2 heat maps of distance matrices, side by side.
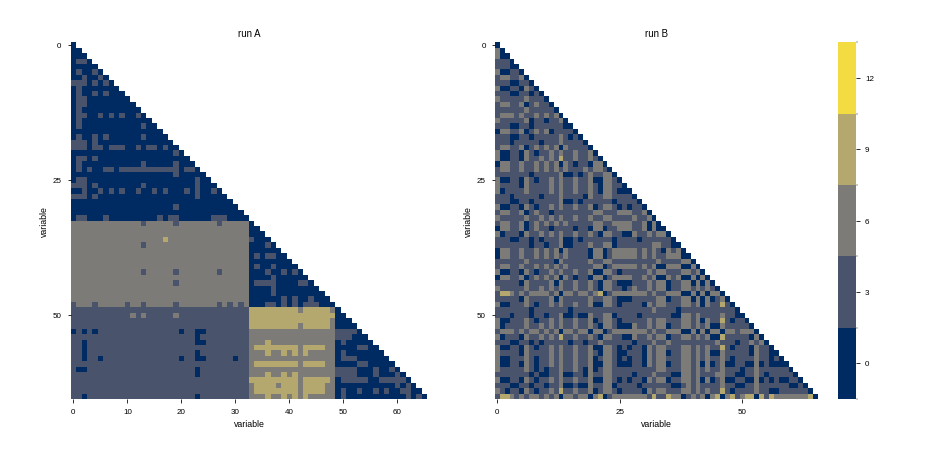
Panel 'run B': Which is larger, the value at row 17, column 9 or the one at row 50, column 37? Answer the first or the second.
the first
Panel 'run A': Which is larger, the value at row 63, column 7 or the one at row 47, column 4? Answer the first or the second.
the second
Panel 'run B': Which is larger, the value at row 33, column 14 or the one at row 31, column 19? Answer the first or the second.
the first
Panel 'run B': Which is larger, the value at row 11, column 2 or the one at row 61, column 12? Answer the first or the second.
the first
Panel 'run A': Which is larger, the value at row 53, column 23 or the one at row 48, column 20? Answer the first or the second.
the second
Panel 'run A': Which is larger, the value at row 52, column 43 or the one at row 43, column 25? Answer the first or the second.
the first
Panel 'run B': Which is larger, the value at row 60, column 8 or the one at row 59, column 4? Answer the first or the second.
the second
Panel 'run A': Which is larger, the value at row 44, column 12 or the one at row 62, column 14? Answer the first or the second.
the first
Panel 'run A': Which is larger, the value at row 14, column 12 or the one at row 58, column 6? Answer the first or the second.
the second
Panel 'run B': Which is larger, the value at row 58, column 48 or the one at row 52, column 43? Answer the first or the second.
the second
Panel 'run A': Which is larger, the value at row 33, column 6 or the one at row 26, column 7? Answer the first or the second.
the first
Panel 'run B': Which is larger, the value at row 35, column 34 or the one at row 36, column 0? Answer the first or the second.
the first
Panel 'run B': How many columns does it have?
66
